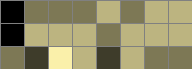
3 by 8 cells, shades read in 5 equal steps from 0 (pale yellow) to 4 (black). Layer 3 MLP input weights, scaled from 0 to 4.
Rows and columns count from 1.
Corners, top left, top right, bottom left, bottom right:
4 1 2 2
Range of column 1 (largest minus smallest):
2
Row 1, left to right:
4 2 2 2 1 2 1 1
